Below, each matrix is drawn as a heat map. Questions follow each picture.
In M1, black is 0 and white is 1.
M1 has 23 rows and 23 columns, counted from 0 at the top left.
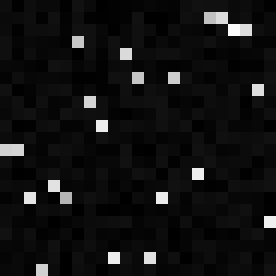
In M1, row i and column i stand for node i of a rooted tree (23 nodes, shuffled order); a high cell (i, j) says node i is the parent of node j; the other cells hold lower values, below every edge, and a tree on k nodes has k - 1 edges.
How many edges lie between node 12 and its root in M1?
6
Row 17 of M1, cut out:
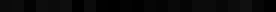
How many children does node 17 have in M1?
0
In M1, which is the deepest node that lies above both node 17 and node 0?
12
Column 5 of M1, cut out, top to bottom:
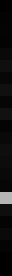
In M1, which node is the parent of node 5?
16
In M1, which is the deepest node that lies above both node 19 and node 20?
2
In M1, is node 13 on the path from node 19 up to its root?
no
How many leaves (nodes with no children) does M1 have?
8
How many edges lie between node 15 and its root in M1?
0
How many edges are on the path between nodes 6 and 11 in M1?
1
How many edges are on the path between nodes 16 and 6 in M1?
2
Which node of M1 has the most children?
16
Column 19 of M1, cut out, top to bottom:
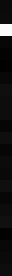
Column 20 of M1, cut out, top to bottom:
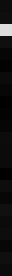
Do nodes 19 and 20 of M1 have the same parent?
yes
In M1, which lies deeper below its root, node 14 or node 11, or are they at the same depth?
the same depth
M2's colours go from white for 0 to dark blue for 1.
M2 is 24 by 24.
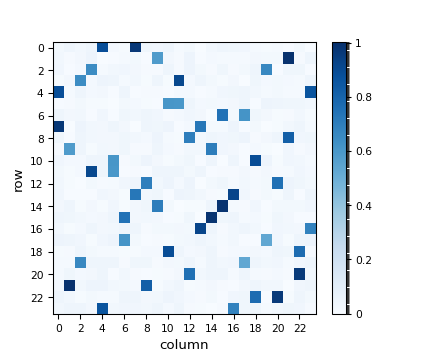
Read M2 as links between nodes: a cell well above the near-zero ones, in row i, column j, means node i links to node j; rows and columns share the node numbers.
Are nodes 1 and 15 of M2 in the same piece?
yes
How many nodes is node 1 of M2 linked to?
2
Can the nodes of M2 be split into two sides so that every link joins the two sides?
yes
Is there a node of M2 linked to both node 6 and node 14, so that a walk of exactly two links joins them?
yes
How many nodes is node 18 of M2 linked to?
2
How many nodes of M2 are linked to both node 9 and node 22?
0
